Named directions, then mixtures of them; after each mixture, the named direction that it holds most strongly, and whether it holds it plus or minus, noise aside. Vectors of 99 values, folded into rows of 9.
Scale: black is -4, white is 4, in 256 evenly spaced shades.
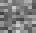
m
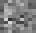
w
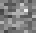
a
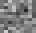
a, minus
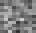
m, minus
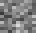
m, plus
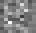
w, plus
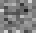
a, minus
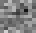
a, minus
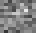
a, plus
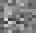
w, plus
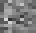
w, plus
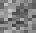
a, minus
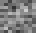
m, minus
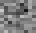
a, minus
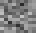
w, minus
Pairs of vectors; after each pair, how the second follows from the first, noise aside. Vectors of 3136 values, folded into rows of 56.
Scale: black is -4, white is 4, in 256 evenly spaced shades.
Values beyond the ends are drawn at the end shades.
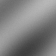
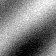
scaled up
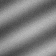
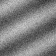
reversed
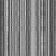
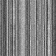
reversed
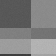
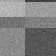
reversed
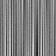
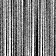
scaled up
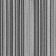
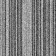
reversed
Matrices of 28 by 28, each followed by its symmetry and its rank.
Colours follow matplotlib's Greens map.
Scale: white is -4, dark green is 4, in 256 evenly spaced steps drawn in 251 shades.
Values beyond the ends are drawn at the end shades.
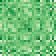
symmetric, rank three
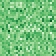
neither, rank five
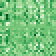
neither, rank five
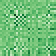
symmetric, rank three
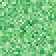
symmetric, full rank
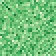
symmetric, full rank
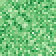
symmetric, full rank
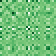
symmetric, rank three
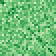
symmetric, full rank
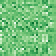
neither, rank five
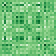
symmetric, rank three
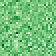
neither, rank five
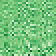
neither, rank five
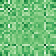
symmetric, rank three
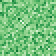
symmetric, full rank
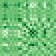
symmetric, rank three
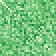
symmetric, full rank
